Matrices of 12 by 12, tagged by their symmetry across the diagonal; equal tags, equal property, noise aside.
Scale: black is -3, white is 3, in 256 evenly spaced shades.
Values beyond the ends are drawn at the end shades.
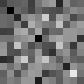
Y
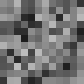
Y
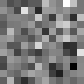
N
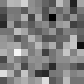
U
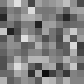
U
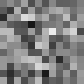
N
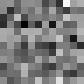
N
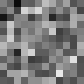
Y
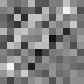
Y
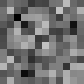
Y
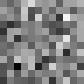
U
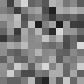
N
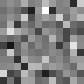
U
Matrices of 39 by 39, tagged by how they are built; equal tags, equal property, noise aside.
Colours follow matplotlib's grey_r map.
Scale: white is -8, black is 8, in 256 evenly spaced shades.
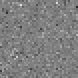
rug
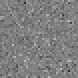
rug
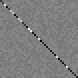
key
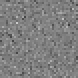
rug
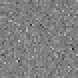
rug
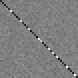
key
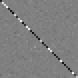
key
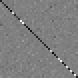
key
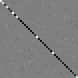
key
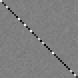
key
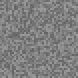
rug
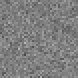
rug
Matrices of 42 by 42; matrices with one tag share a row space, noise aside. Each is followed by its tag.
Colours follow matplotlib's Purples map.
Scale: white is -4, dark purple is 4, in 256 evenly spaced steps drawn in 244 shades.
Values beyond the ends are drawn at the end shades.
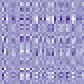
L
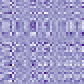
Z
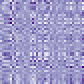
Z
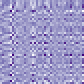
Z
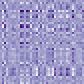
L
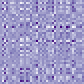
L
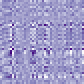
Z
